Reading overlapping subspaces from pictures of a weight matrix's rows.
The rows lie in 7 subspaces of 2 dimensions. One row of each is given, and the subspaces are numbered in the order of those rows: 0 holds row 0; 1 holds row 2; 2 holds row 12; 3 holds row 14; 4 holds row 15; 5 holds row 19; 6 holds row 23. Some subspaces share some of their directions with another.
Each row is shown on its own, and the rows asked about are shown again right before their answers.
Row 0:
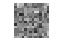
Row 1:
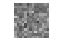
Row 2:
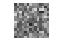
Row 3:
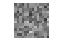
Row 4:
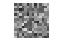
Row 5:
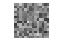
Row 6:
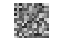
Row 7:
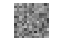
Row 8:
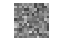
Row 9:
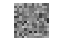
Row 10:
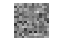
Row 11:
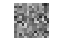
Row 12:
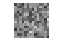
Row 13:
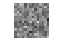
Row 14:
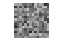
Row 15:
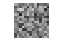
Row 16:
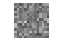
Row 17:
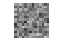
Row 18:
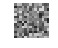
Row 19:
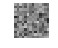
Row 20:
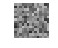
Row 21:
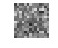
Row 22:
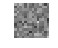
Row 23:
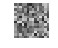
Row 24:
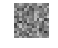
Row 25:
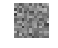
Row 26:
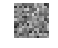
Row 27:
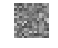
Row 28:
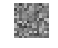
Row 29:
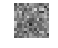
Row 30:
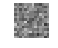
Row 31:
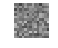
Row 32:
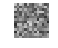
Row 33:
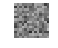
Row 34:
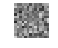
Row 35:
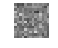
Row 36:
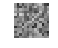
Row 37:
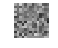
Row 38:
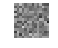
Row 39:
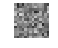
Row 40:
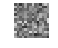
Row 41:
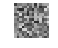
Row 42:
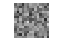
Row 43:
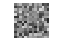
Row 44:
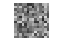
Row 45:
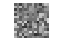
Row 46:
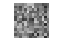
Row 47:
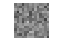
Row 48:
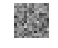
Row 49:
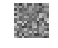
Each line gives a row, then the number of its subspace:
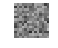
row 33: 3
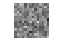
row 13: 2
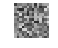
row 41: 4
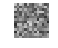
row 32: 1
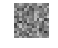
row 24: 4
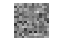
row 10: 0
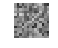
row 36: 0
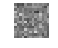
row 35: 0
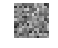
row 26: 3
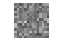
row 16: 4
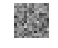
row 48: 5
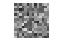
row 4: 4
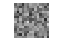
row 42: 2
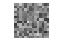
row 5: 4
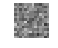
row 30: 6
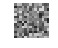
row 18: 1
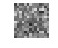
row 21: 1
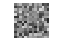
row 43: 1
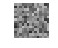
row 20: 3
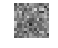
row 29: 1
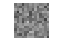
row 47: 2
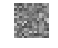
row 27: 0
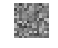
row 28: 4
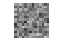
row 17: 6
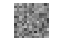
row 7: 5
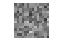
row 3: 2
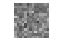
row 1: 5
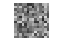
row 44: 6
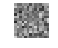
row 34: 1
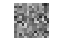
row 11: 6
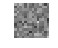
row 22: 2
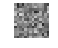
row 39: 0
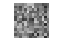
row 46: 6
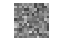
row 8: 3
